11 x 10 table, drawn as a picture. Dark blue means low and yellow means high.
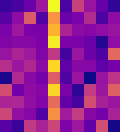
Odd lines: column 5. Ninth with the highest average: top middle. Slope: none. Average level on the scale: 30%.
